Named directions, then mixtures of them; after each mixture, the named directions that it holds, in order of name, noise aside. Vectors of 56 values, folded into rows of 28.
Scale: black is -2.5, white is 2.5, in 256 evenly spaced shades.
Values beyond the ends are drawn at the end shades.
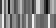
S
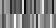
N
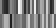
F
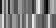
S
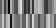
F, S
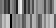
F, S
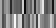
N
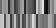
N, S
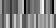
F, N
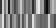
S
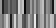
F, N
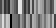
F, S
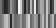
F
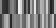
F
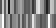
S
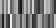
F, S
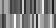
N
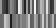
F
